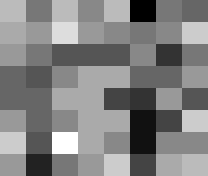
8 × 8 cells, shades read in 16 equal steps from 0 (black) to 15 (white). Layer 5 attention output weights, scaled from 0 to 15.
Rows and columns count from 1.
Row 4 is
6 5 8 10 10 6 6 9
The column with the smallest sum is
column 6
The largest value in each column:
12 9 15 10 12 8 10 12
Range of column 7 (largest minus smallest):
7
